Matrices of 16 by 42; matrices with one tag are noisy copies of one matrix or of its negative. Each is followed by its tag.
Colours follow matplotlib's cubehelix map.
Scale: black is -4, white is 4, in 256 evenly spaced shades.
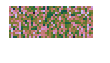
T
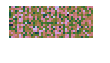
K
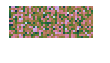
K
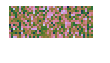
T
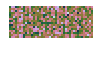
K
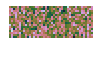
T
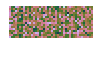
K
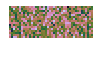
T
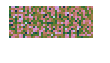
K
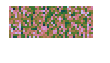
T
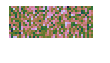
T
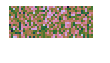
T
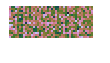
K
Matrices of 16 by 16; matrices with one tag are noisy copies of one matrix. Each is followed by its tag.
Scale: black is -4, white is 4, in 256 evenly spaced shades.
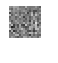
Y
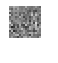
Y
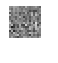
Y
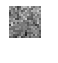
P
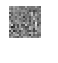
Y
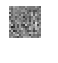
Y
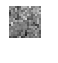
P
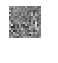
Y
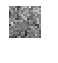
P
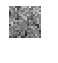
P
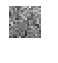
P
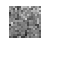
P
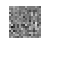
Y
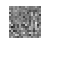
Y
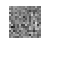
Y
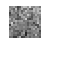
P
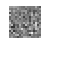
Y
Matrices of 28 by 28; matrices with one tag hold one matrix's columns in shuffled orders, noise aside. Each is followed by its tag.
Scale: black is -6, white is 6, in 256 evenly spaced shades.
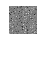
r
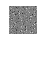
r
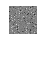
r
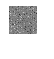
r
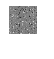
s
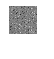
r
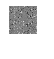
s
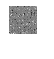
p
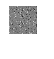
s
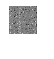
s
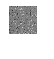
p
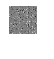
s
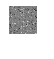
s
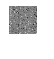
s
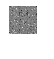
p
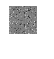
s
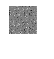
p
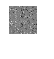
s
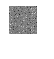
r
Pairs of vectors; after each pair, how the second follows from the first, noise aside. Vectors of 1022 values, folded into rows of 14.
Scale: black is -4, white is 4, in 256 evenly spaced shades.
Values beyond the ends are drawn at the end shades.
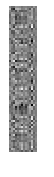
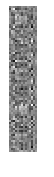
negated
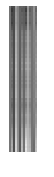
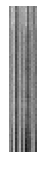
negated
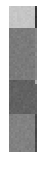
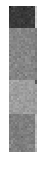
negated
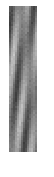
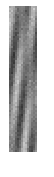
negated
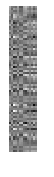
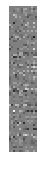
partly zeroed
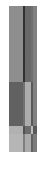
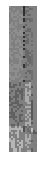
partly zeroed
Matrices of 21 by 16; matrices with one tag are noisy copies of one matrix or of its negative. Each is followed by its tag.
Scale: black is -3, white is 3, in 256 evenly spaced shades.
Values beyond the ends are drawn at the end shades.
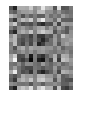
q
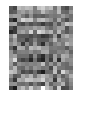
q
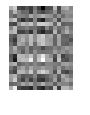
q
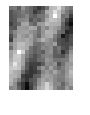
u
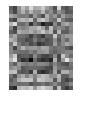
q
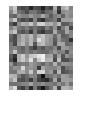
q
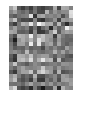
q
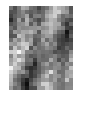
u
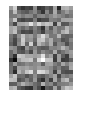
q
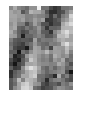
u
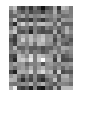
q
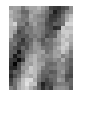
u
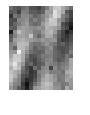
u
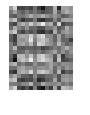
q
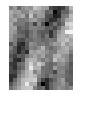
u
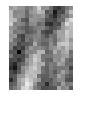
u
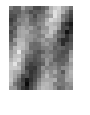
u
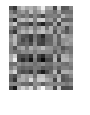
q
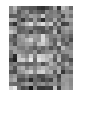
q
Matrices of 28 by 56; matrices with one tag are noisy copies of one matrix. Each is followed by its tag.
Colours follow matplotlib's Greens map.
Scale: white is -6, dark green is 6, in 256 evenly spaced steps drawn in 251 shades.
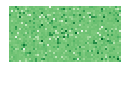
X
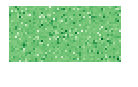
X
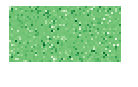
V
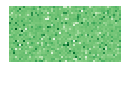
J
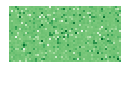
X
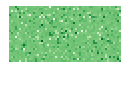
X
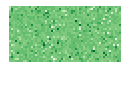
V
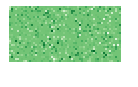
V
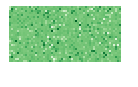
V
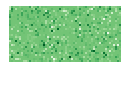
V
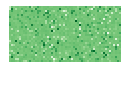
V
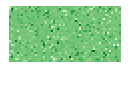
V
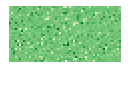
J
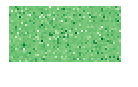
X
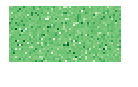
J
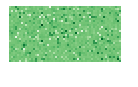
X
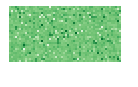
X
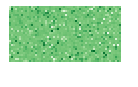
V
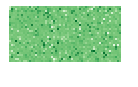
V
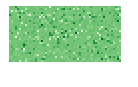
X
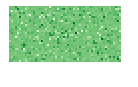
X
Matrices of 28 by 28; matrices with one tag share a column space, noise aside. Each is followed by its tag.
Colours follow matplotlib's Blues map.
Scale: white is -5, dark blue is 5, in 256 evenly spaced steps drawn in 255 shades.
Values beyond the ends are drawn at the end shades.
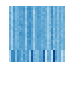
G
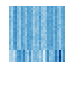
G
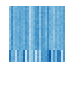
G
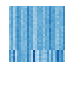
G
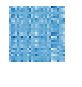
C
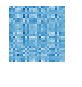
C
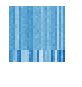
G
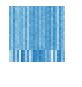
G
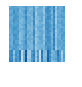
G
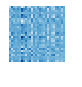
C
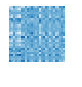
C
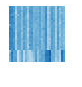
G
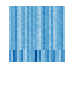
G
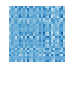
C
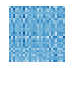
C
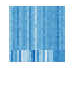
G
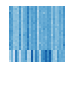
G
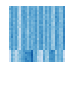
G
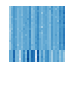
G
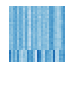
G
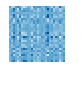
C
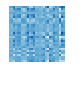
C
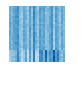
G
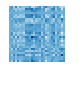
C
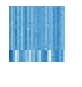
G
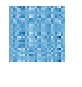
C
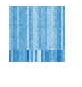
G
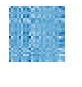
C
